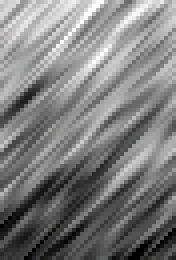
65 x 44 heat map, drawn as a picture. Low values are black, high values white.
Average level on the scale: 50%. Odd rows or columns: none. Grain: diagonal, up to the right. Slope: up to the top.
